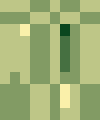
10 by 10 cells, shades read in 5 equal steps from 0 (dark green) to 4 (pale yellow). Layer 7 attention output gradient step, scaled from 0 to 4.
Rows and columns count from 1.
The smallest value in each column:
2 2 2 2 2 2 0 2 2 2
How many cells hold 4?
3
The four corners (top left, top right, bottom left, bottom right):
3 3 2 2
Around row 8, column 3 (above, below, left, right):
3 2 2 3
